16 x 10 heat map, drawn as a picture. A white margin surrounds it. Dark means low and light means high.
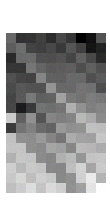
An odd patch, rougher than its surroundings, sits in the middle left. The field climbs toward the bottom. Overall the values sit about 50% of the way up the scale. The ninth with the lowest average is the top right.
